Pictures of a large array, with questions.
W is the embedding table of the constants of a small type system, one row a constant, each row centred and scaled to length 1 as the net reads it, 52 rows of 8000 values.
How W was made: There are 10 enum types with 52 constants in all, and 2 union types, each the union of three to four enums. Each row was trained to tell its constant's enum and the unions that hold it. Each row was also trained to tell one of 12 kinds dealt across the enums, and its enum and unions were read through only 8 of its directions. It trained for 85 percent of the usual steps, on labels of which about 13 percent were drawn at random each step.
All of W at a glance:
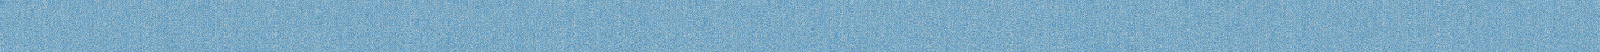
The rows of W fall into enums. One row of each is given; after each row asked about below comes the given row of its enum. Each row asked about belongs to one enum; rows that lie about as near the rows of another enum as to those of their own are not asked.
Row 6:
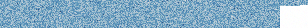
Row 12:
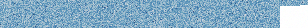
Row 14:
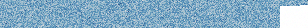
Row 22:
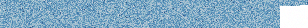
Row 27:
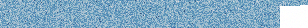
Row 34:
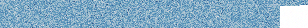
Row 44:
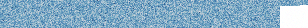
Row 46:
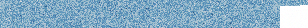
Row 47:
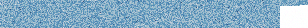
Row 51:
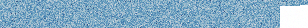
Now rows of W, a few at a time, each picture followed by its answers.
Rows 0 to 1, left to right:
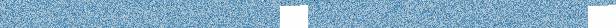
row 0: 34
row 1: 22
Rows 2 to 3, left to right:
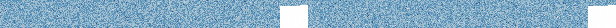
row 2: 22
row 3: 46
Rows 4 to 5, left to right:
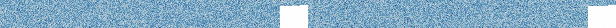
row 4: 14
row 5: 46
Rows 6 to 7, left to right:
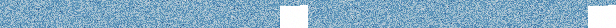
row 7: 22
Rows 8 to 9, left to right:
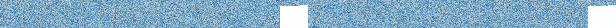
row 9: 14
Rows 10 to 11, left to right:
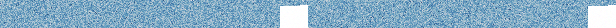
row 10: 46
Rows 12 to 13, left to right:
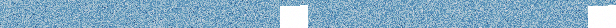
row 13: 22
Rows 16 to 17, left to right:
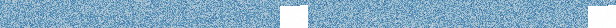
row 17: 27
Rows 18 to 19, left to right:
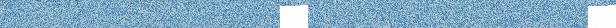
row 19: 14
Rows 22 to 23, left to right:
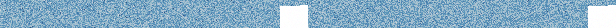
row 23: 14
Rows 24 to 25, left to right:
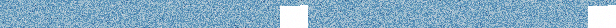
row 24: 27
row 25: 34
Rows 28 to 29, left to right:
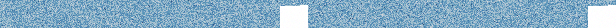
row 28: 46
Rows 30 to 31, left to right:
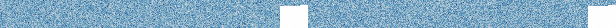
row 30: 46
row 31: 51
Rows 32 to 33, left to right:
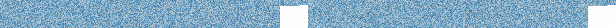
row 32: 44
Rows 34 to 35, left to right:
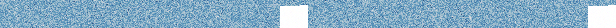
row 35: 34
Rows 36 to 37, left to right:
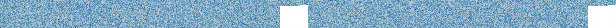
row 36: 44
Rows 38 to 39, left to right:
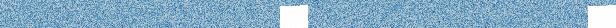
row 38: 51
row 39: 22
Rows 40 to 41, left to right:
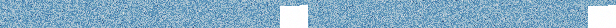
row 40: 51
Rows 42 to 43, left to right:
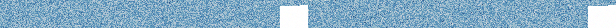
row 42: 14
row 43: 51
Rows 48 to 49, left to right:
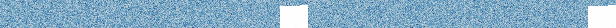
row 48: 51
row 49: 12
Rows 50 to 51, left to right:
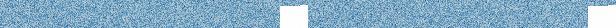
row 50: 34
